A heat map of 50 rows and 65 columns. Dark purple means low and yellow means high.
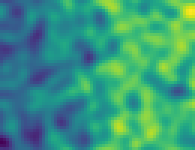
Ninth with the highest average: top right. Grain: blotchy. Stripes: none. Slope: up to the right.
